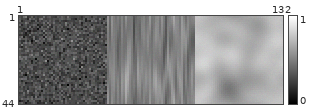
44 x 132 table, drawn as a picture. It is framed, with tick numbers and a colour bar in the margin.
The table splits into one row of 3 panels. Panel 1,1: low, fine-grained. Panel 1,2: middling, streaked downward. Panel 1,3: high, smooth.
